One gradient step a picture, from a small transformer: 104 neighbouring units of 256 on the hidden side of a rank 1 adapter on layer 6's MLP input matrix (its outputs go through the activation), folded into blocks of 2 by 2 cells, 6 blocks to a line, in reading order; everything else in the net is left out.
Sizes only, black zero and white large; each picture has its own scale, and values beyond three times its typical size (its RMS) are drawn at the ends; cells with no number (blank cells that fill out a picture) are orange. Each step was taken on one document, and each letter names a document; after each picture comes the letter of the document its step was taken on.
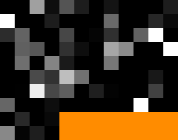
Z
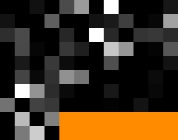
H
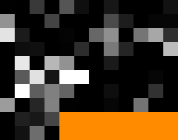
H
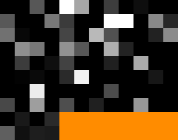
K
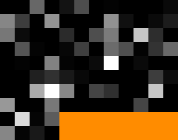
Z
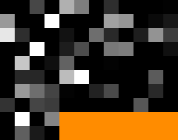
H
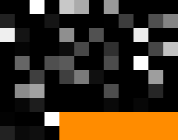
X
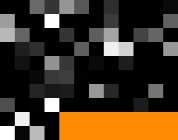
Z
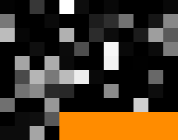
H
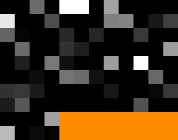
X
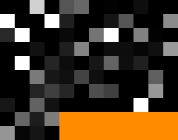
Z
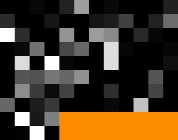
H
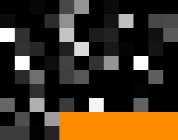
K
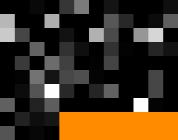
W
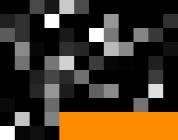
Z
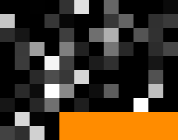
W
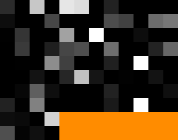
X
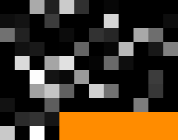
Z
